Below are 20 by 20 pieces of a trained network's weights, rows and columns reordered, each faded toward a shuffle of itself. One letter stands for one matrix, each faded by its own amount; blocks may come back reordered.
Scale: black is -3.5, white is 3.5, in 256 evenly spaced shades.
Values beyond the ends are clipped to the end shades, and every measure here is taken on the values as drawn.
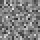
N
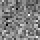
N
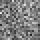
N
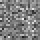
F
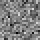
N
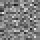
F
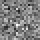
F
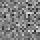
F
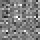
F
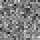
N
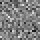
N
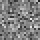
F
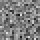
N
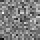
F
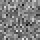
N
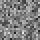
N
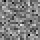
N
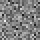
N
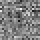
F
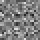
F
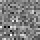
F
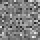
F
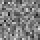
F
